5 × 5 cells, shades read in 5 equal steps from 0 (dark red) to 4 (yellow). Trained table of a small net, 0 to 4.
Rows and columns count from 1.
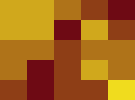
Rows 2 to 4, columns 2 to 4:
3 0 3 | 2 1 2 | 0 1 3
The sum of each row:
9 10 9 8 7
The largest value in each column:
3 3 2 3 4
